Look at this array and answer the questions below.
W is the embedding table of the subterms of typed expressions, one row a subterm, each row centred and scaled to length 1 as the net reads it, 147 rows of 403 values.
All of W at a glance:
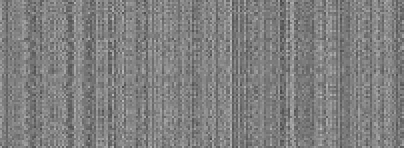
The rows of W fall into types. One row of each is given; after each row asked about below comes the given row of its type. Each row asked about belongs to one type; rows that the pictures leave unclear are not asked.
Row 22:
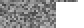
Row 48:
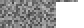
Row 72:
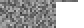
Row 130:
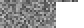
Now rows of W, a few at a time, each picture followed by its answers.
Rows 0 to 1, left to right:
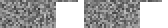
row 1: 22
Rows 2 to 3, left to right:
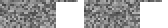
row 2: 22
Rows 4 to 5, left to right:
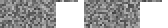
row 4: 48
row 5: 130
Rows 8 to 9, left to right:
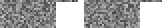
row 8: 130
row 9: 130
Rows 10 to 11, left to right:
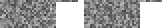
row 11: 72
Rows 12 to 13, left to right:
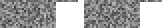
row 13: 48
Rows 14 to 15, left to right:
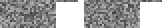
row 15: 130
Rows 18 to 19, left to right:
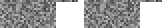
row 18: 130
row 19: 130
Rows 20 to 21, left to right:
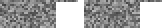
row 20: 22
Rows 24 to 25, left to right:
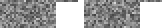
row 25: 48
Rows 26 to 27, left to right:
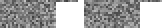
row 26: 48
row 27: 22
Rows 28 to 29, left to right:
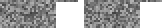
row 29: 22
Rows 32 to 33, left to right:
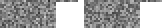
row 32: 48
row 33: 22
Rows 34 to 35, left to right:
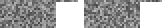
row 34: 48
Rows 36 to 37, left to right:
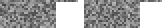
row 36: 22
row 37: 48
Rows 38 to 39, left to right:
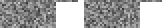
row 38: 130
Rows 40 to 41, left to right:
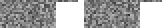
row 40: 130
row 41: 130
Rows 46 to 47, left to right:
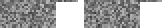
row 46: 22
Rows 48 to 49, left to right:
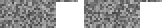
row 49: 22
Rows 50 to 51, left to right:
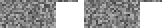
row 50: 130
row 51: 130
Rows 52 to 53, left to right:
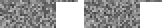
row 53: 72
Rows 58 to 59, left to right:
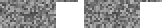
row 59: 22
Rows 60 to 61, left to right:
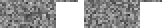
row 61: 130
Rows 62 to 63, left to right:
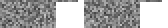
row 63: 72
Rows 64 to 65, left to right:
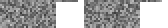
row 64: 72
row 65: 22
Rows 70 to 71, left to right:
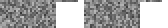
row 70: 72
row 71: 72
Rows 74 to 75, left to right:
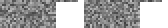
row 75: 48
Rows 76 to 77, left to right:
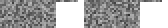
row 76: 48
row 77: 130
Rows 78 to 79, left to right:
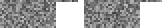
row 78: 130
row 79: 22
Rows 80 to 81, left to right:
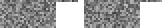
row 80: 130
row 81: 22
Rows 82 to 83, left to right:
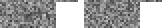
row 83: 130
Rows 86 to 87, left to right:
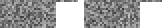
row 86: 48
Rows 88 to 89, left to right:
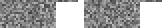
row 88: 130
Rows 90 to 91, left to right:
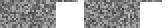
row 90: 22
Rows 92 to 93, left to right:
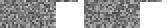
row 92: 48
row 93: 22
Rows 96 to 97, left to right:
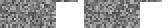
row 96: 48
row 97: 22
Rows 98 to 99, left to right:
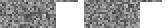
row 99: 130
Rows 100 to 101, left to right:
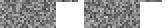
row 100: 130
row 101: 72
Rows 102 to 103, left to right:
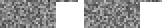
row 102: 48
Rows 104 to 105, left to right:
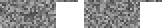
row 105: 130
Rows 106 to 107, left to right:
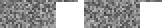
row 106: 22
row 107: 72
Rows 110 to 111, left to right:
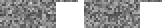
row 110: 48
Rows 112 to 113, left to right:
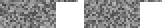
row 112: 22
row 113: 48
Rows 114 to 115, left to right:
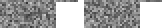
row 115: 72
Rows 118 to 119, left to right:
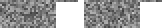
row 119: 130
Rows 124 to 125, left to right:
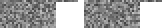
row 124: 22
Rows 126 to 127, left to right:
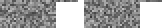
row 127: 72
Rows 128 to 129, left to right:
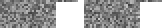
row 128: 22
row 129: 48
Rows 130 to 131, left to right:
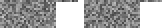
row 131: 48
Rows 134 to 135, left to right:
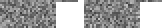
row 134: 72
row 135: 48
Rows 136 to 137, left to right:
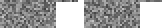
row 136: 130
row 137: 72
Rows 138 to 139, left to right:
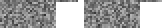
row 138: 130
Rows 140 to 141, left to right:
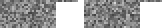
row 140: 22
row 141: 48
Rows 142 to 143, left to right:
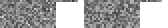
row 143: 22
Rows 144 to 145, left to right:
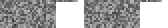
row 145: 22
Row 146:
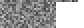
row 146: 130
